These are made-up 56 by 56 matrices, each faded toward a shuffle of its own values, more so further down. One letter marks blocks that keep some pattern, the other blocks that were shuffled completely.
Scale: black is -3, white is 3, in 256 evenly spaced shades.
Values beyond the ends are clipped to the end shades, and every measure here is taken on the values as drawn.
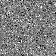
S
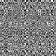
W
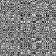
W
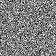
S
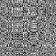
W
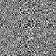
W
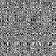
W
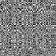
W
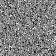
S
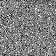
S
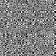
W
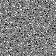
S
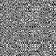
W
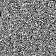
S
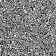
S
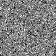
S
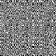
W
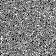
S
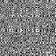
W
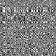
W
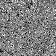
S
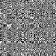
W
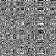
W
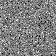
S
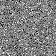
S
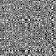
W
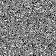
S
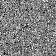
S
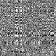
W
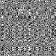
W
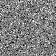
S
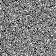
S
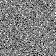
S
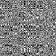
W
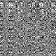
W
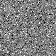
S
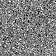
S
